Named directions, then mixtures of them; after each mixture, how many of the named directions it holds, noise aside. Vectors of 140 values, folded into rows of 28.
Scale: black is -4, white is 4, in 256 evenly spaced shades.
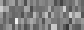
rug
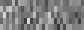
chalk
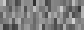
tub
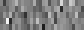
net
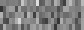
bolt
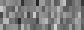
one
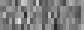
three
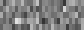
three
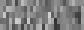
three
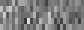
one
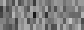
three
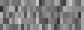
one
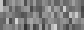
two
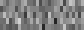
three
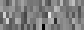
three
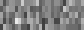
three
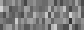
one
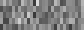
three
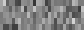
one
